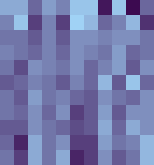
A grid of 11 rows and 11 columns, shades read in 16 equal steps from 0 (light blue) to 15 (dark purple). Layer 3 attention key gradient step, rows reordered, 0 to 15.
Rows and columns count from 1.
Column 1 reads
3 6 7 6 7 9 7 7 9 8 7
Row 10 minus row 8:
1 5 -2 -1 0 0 2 0 -2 1 -3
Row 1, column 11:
8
